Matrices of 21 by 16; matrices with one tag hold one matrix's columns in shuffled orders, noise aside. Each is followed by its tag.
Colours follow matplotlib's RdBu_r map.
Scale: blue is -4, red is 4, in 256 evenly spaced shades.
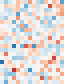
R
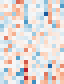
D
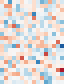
R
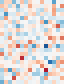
R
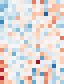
D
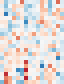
D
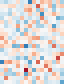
R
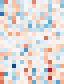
D
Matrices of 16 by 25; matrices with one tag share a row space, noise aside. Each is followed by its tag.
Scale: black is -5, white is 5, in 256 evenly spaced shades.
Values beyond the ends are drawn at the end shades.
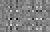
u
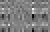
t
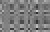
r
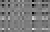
t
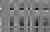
r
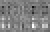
t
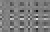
r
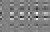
r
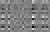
t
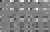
r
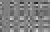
r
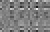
r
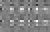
r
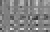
r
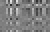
u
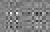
u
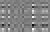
t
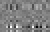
u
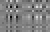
u
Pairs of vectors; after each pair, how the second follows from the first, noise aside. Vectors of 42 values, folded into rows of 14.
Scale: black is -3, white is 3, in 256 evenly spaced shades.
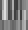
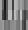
negated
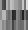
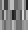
sign-scrambled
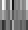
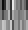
negated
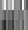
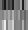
negated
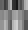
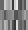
sign-scrambled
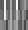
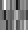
sign-scrambled
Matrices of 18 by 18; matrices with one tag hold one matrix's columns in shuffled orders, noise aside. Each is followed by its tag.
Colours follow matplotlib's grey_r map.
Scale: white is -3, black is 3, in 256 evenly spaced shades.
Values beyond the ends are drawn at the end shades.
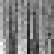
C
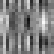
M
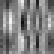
M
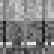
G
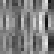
M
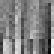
C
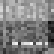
G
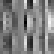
M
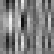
M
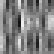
M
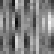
M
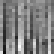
C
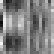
M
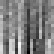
C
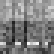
G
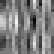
M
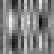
M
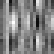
M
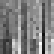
C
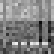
G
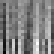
C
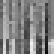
C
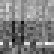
G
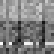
G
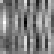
M
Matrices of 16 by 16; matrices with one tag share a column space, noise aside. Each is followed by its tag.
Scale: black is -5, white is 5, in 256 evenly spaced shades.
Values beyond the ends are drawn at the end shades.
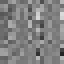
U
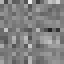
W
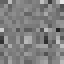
W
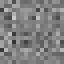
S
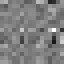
W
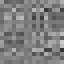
S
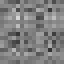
S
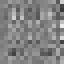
U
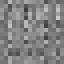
U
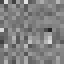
W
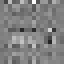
W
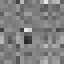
W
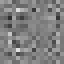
S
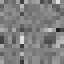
W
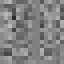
U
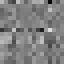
W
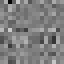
W
